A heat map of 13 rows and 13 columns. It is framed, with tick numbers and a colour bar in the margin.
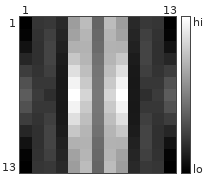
Streaks run downward. Overall the values sit about 40% of the way up the scale. Its left and right halves mirror each other, and so do its top and bottom. No overall slope runs across the table. The ninth with the highest average is the centre.
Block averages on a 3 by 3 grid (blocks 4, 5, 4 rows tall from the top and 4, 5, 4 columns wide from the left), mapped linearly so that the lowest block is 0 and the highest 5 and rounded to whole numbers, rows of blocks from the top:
0 4 0
0 5 0
0 4 0
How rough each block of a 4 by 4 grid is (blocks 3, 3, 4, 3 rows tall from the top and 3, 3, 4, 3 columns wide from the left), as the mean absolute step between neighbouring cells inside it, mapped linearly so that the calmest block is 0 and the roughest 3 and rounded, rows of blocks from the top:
0220 | 0330 | 0330 | 0220
